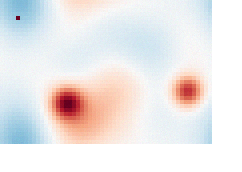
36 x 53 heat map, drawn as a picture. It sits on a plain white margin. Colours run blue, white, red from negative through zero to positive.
Histogram: skewed, a long tail of high values. Mirror symmetry: none. Lone odd cells: 1, higher than its neighbours. Bumps: two. Stripes: none. Roughest part: bottom left.
